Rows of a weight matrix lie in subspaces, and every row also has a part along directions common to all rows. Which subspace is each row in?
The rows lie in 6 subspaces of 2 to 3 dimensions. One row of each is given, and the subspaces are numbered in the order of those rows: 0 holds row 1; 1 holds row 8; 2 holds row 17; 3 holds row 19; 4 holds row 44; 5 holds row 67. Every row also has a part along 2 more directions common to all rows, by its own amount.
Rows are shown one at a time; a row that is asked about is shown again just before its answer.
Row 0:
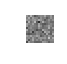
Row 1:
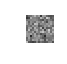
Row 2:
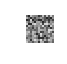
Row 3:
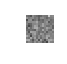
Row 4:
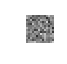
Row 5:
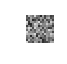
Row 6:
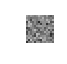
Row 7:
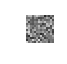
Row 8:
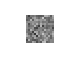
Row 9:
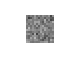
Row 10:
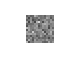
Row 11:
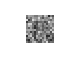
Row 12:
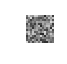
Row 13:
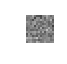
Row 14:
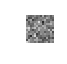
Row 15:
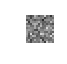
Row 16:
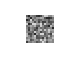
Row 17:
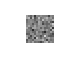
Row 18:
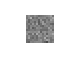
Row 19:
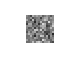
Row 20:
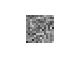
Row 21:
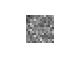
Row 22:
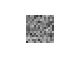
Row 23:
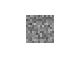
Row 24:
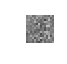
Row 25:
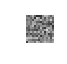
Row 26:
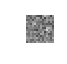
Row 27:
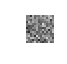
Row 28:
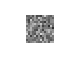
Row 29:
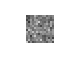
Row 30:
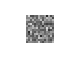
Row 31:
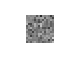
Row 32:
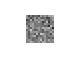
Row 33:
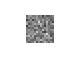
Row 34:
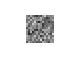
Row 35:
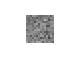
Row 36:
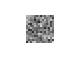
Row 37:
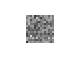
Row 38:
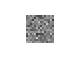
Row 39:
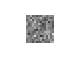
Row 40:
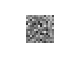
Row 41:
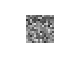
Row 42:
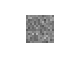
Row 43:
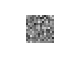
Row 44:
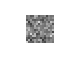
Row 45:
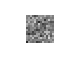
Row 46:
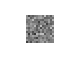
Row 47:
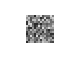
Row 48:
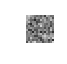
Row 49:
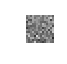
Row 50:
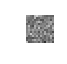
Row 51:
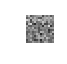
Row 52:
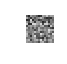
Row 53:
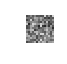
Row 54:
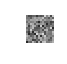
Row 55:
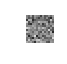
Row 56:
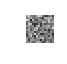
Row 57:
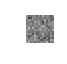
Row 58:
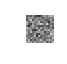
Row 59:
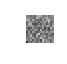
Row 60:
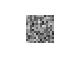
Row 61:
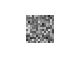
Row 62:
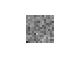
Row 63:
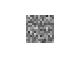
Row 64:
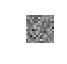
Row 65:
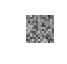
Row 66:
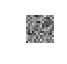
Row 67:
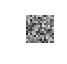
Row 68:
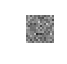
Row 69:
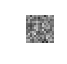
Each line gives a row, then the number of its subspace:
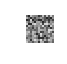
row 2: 1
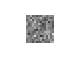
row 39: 3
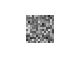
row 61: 5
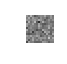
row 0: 3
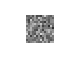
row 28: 5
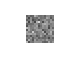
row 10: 3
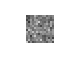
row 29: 0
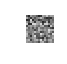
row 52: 1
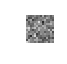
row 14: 2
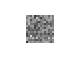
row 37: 4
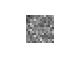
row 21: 0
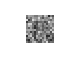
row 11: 5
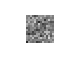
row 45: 3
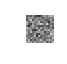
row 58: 4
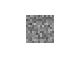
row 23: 1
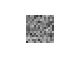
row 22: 4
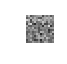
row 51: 1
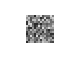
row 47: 0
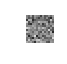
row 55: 5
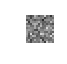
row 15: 4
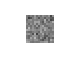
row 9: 2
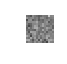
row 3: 5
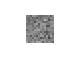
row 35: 3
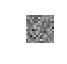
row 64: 2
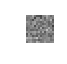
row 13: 4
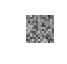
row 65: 5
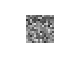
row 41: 1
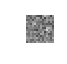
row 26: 4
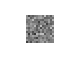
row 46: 4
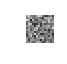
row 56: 1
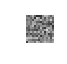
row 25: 4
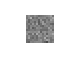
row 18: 2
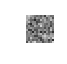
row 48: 0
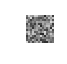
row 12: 2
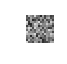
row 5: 0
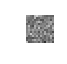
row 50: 4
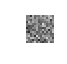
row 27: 5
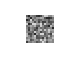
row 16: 1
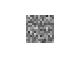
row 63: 1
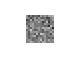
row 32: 0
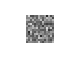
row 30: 1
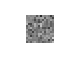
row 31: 0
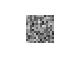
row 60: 2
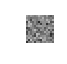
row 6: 4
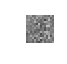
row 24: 3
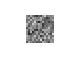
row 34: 3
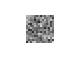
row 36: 0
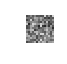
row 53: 2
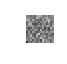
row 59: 3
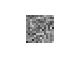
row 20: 3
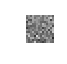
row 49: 5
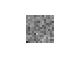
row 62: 2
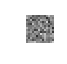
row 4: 0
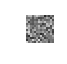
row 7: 5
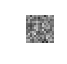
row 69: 5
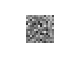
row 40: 2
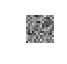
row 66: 3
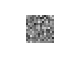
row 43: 0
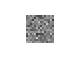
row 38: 4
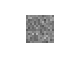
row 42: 2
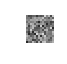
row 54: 1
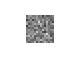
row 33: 2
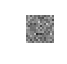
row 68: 4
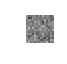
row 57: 2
